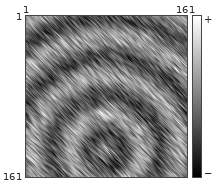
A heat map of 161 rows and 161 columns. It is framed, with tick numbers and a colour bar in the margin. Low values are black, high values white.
Slope: none. Rings: centred on the bottom middle. Odd rows or columns: none.
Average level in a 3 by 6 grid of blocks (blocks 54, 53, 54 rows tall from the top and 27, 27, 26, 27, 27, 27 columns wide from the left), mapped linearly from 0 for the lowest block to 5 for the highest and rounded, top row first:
3 1 2 2 2 3 | 2 3 4 4 2 2 | 5 4 1 0 4 5
